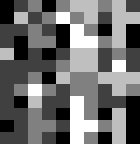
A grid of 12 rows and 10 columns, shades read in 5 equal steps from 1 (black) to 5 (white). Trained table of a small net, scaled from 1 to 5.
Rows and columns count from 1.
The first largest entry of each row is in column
6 5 6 6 1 9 5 3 6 6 6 6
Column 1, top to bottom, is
1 1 2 2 4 2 2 2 2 2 1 2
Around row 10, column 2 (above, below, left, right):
1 2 2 3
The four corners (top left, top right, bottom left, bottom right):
1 2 2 1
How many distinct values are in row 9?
5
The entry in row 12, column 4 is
2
